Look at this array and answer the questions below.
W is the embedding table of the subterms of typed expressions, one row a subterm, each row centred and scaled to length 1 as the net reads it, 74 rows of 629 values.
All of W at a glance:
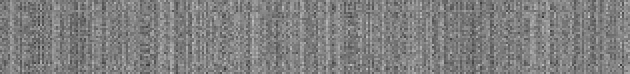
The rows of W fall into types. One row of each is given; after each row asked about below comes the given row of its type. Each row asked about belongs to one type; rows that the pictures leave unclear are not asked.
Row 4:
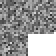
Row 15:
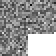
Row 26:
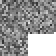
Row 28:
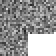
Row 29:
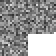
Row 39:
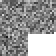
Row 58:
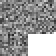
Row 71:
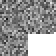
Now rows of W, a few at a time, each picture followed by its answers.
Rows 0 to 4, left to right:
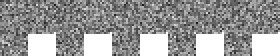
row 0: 29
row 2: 28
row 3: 4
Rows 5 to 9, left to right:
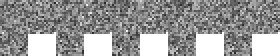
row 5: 58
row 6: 4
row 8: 39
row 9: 4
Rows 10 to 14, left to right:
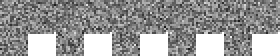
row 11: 26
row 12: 4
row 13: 58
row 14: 28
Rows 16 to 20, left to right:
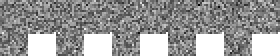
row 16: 58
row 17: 15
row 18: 29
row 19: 71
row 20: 26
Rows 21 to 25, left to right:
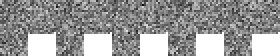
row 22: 15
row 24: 39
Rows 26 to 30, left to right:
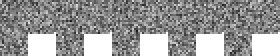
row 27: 28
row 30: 4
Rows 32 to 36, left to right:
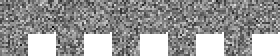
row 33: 26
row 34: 15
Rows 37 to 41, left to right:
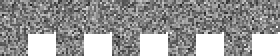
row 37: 28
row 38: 71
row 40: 58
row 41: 71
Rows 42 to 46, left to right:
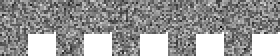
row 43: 26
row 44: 4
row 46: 58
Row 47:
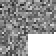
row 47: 15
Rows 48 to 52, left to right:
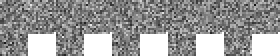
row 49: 15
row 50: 28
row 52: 15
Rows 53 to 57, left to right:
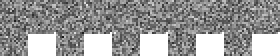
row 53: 15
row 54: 29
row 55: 58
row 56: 58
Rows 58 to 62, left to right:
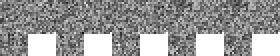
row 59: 29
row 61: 39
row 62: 39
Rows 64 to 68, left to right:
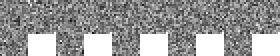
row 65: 71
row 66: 28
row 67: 4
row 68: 71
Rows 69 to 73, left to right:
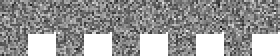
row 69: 28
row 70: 58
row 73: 28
